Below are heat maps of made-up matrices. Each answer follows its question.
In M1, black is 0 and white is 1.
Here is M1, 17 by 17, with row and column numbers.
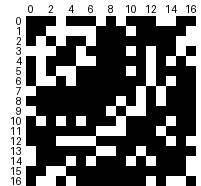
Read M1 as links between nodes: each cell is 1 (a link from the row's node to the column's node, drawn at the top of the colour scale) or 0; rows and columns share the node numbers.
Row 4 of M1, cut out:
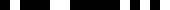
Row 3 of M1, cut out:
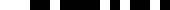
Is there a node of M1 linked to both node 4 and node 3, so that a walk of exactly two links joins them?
yes
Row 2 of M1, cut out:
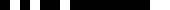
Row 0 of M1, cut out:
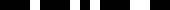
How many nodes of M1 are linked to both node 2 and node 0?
1
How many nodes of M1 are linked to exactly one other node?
0
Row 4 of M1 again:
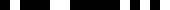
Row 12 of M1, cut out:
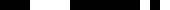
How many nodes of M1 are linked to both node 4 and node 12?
4
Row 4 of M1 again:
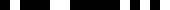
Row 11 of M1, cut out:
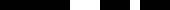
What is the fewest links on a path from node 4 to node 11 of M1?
4
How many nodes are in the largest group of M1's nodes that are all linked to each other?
4
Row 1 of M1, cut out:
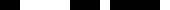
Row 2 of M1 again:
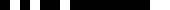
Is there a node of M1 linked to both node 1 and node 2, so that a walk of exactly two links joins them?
yes
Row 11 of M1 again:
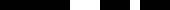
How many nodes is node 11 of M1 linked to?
4
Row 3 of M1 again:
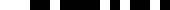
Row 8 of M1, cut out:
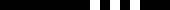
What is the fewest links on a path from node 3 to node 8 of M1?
3
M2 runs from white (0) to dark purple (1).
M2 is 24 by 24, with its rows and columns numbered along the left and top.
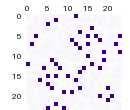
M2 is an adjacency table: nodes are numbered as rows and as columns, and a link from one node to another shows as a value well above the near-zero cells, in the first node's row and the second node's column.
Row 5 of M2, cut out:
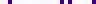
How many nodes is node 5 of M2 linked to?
4
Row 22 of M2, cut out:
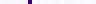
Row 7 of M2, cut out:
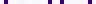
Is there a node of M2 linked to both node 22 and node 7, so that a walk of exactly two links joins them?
no
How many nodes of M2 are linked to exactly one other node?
11
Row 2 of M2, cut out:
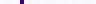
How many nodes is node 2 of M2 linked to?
1
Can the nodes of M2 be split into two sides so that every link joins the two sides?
yes
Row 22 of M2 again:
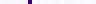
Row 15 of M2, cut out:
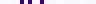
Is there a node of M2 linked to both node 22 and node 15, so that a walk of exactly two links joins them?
yes
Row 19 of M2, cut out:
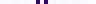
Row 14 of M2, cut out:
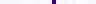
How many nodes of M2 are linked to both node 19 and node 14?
0
